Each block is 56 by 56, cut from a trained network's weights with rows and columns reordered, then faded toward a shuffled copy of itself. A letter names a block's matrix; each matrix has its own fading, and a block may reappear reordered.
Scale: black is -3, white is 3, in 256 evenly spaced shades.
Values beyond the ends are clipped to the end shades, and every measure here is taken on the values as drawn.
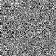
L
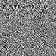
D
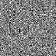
L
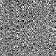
D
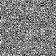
L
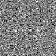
D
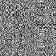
D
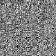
D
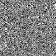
L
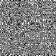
D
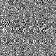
D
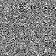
L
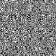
D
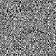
D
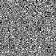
L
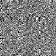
D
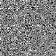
L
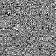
D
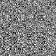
D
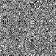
L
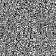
L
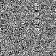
L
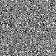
D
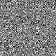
L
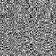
D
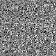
L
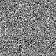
L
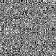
D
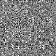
D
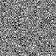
D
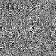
D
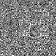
D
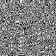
L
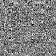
L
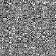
D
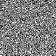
L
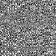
D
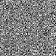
D
